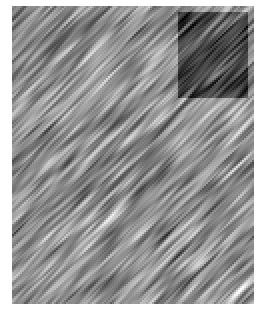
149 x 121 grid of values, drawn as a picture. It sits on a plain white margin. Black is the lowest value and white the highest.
Mirror symmetry: none. Grain: diagonal, up to the right. Odd patch: lower, in the top right. Ninth with the lowest average: top right.
